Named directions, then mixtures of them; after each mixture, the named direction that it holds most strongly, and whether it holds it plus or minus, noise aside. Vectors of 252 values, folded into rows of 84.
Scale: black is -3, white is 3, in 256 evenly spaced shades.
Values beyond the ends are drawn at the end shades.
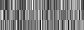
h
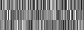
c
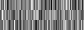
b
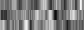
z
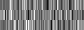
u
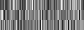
h, plus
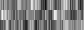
z, minus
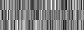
b, minus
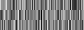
h, minus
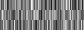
b, plus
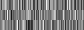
c, plus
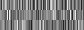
c, plus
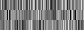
c, minus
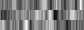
z, plus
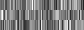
h, plus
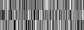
u, minus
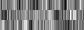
z, plus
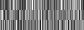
h, plus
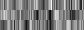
z, minus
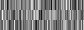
b, plus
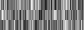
b, plus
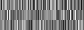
c, plus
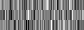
u, minus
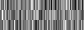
b, plus
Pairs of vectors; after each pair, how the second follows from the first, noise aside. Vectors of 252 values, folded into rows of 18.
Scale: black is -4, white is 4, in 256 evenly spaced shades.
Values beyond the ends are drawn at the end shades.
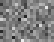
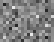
wrapped around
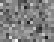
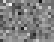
wrapped around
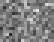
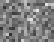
copied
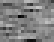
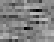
wrapped around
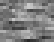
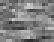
copied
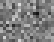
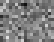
wrapped around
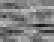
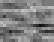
copied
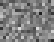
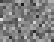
wrapped around
